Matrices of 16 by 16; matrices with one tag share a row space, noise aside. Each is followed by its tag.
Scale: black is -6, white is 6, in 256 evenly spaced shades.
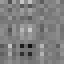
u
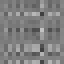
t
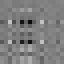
u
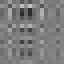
u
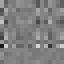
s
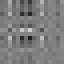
u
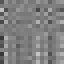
s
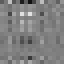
u
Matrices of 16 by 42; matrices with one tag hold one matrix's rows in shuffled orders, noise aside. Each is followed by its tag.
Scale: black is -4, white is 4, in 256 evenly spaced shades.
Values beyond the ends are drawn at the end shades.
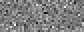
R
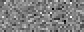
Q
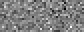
Q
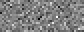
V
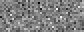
V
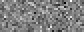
Q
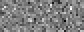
Q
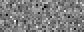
R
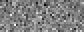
R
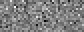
R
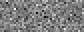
R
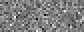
R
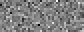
V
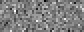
R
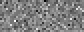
R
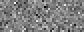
R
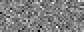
V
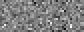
Q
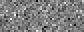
R
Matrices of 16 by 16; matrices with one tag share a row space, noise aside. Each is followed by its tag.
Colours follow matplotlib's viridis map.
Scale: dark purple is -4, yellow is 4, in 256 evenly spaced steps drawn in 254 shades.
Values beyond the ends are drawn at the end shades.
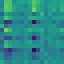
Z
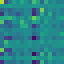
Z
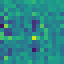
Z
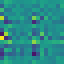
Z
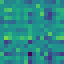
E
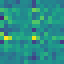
Z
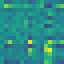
E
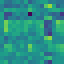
E
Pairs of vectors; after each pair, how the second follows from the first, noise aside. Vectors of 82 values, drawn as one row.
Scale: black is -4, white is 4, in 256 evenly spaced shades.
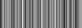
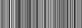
shuffled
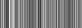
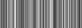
shuffled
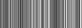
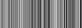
negated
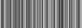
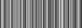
negated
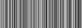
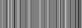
partly zeroed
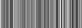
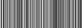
shuffled
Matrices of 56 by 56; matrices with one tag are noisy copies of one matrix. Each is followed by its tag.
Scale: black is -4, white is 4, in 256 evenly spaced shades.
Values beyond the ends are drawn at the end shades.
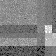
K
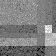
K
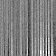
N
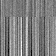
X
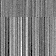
X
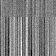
X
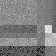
K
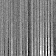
N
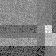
K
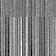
X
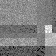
K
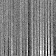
N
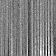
N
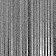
N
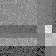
K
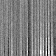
N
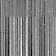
X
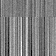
X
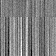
X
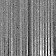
N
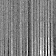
N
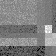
K
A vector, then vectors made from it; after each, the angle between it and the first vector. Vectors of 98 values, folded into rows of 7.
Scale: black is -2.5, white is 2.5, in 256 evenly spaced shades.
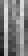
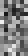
partly opposed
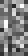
partly aligned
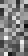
partly aligned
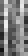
nearly parallel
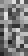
partly aligned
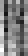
nearly opposite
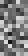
orthogonal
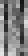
nearly opposite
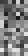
partly opposed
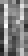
nearly parallel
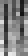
nearly opposite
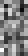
partly opposed
